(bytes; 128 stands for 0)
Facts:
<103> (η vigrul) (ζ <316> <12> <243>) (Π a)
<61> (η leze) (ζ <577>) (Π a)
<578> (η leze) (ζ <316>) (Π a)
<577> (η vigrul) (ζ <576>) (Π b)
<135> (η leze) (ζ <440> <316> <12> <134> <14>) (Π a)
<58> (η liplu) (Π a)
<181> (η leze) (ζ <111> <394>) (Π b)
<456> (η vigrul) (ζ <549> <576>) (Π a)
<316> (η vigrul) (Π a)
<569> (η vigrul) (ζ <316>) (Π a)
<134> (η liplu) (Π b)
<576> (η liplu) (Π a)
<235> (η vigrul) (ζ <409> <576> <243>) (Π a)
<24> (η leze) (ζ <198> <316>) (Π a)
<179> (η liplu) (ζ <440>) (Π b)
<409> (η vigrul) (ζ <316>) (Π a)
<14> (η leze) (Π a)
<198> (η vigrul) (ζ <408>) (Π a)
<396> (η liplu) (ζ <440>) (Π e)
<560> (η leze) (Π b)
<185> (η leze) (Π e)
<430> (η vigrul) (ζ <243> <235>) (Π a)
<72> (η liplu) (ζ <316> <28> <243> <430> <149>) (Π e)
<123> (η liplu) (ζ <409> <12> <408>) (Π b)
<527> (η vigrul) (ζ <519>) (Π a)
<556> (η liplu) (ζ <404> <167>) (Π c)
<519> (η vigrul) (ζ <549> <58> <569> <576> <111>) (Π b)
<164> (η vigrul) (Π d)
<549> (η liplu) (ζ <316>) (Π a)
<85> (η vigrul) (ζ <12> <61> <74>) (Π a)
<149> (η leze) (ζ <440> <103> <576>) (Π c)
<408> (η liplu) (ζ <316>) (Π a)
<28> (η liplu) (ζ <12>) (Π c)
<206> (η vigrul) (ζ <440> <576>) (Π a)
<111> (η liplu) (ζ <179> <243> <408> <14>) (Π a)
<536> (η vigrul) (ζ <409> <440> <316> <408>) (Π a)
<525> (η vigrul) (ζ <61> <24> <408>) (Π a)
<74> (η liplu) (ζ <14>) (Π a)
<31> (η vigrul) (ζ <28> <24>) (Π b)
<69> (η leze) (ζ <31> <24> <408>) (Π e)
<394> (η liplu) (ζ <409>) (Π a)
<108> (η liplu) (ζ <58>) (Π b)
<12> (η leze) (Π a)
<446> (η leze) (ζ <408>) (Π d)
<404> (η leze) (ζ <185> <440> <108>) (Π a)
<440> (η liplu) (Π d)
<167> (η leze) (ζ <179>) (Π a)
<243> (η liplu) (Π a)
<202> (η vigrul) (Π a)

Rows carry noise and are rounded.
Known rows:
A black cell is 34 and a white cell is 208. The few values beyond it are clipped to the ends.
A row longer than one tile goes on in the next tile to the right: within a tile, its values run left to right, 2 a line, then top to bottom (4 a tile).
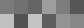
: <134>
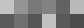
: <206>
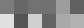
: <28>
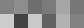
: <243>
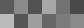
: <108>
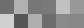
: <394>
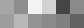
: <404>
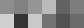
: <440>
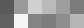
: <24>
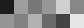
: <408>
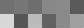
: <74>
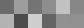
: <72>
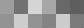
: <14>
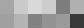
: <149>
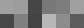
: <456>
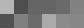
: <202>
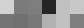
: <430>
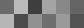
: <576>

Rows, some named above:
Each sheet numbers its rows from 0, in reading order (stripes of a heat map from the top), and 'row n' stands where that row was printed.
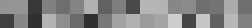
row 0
<519>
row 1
<103>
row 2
<243>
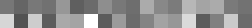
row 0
<28>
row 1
<111>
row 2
<61>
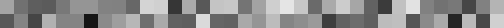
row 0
<527>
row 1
<409>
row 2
<549>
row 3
<149>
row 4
<235>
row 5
<198>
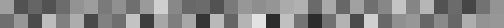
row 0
<31>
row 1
<536>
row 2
<525>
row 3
<179>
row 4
<72>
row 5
<85>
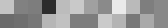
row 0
<430>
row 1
<135>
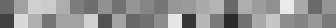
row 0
<578>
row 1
<556>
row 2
<179>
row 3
<167>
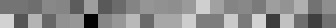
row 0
<74>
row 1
<316>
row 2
<181>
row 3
<396>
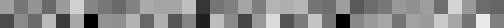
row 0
<536>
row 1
<569>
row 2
<577>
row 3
<61>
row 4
<316>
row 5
<12>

